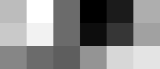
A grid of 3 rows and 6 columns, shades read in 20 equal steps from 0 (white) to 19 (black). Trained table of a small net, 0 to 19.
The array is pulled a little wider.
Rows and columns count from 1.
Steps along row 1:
down up up down down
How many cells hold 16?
0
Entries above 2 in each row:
5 5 5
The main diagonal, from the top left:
5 1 12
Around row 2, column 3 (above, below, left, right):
11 12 1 18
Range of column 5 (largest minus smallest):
14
